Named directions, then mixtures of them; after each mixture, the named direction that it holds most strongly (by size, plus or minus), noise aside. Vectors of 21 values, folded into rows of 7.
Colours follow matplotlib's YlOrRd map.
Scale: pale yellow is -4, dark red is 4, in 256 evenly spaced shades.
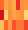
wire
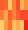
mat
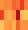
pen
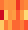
wire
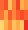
mat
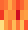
pen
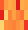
wire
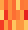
wire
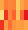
wire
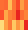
mat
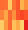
mat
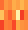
pen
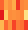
wire
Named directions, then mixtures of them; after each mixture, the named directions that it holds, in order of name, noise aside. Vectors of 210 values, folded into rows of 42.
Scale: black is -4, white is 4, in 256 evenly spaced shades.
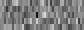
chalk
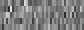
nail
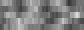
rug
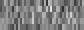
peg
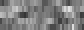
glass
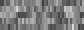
glass, peg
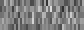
peg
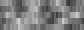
rug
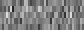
nail, peg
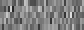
nail, peg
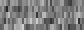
chalk, rug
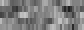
glass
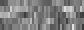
glass, nail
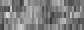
nail, rug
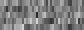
chalk, rug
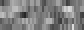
glass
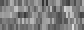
glass, peg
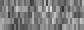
peg, rug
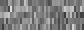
glass, nail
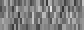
peg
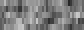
chalk, rug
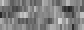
glass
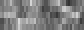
glass, rug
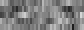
glass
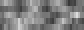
rug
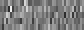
nail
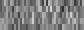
peg
